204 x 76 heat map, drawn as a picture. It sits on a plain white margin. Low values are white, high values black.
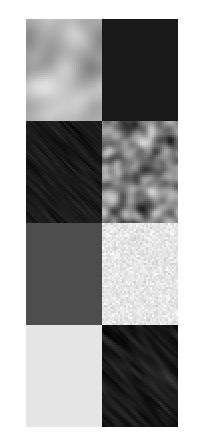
It is made of 4 by 2 panels. Panel 1,1: low, smooth. Panel 1,2: very high, flat. Panel 2,1: very high, slanting down to the right, faint in contrast. Panel 2,2: middling, blotchy, strong in contrast. Panel 3,1: high, flat. Panel 3,2: very low, fine-grained, faint in contrast. Panel 4,1: very low, flat. Panel 4,2: very high, slanting down to the right, faint in contrast.
